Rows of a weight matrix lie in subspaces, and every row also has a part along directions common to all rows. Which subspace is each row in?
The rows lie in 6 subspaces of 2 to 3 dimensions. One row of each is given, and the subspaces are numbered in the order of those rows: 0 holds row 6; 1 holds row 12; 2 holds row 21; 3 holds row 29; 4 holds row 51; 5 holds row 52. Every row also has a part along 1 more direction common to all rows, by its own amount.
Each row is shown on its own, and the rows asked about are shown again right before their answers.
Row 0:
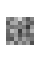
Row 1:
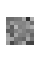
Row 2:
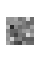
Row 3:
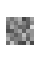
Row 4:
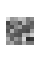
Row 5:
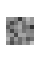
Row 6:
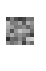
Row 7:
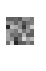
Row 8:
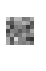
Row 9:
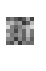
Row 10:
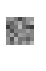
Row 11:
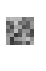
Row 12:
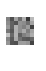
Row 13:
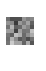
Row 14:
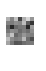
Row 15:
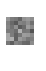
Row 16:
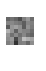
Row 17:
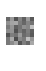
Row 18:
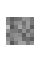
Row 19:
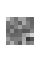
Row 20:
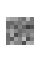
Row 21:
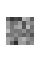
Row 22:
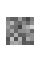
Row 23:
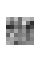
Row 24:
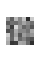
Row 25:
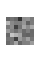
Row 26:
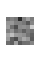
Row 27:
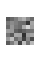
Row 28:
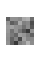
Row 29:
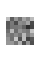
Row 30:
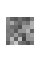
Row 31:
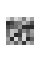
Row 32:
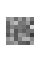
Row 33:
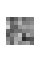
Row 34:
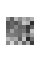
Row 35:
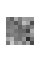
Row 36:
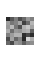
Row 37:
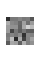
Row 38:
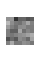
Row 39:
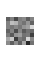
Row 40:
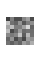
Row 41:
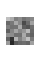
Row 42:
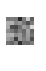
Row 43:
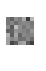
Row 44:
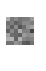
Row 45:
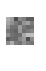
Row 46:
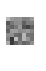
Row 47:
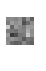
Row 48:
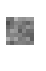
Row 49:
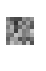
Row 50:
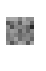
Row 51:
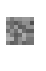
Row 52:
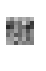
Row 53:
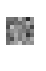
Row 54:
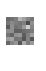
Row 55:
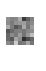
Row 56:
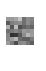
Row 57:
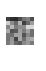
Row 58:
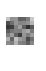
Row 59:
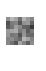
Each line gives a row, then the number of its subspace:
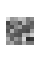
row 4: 0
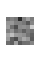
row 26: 5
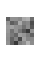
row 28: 4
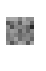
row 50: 2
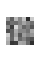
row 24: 1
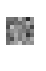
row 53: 5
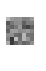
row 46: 3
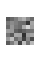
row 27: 0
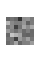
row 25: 5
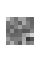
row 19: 0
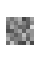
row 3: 2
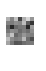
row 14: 5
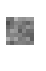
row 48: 0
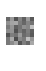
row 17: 1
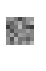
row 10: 4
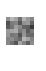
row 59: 2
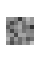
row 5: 4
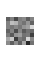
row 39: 1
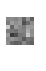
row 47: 5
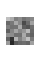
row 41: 3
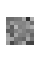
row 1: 1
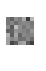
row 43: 1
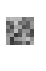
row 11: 3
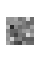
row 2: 5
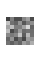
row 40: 4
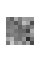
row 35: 3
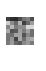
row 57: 2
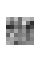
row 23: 5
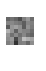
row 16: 2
